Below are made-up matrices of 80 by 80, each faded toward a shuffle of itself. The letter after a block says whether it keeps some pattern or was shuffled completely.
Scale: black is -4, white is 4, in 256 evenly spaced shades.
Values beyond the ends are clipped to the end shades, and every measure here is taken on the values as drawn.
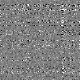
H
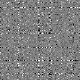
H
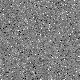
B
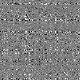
H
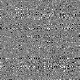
H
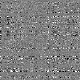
H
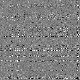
H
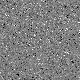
B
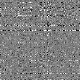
H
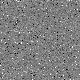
B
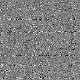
H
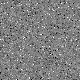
B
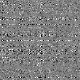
H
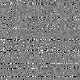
H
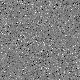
B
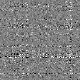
H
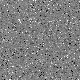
B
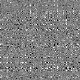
H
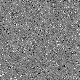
B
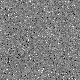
B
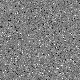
B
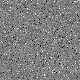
B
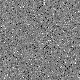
B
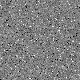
B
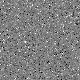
B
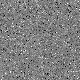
B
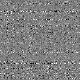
H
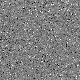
B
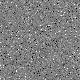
B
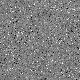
B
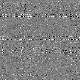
H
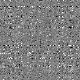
H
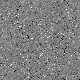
B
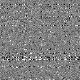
H
